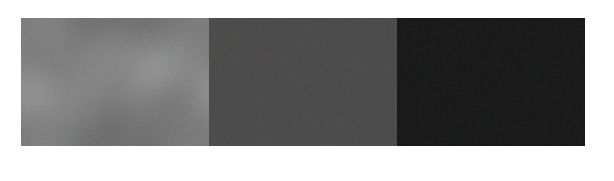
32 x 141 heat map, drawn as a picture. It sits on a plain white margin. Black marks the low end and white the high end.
The table splits into one row of 3 panels. Panel 1,1: middling, smooth, faint in contrast. Panel 1,2: low, flat. Panel 1,3: very low, flat.
